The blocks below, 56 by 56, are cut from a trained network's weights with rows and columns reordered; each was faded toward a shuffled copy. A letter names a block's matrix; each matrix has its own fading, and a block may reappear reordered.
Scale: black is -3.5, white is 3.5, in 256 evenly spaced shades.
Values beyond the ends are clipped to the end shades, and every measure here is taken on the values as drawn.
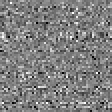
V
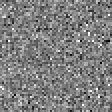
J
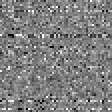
V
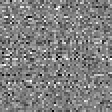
V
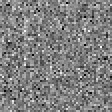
J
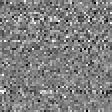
V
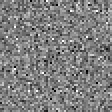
J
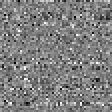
V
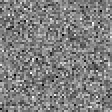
J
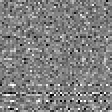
V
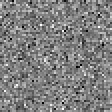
J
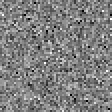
J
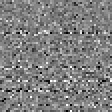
V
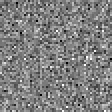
J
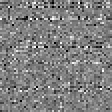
V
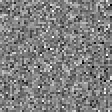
J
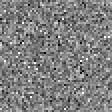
J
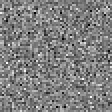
J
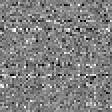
V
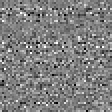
V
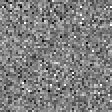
J
